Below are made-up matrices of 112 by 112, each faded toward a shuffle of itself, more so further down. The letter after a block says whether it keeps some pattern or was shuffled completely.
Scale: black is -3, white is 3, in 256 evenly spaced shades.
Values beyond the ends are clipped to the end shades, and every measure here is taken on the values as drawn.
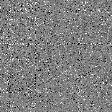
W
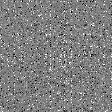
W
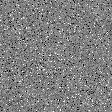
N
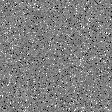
N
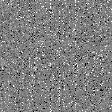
W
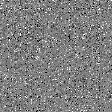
W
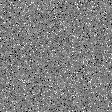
N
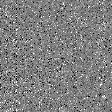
W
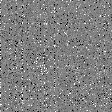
W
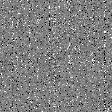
W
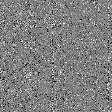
W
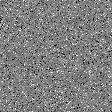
N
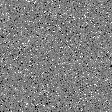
N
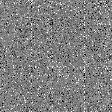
W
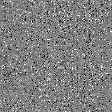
W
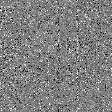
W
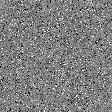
N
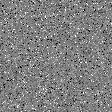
N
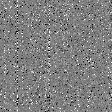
W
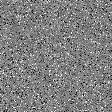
N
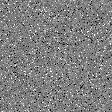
N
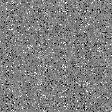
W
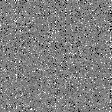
W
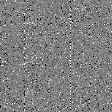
W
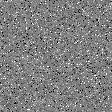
N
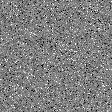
N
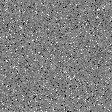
N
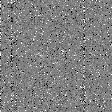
W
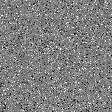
N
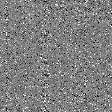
W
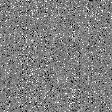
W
